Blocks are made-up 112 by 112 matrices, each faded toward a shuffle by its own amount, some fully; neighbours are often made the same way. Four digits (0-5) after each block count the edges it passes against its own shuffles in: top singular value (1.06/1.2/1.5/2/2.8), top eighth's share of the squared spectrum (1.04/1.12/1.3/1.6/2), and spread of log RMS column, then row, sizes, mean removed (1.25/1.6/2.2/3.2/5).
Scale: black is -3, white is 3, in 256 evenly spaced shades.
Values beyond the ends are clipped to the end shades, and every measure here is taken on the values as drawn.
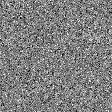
2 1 0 0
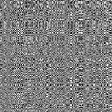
5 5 4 4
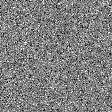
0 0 0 0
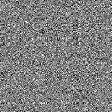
4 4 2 2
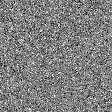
0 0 0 0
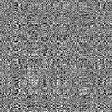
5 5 3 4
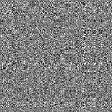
4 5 3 3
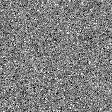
1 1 0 0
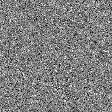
2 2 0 0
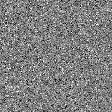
3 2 1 0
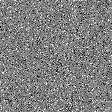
0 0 0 0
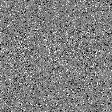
0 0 1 1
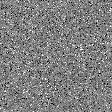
0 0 1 0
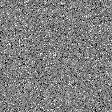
0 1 1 1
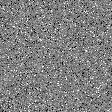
0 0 0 0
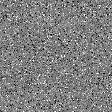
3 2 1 1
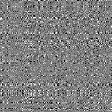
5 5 3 4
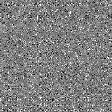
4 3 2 2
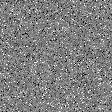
0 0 0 0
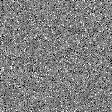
3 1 0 0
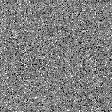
3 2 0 1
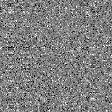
4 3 1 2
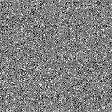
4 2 1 1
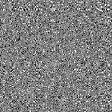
4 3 2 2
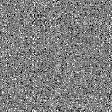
4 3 2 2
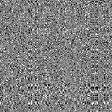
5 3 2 2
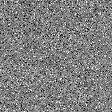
3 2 0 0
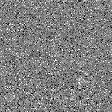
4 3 1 1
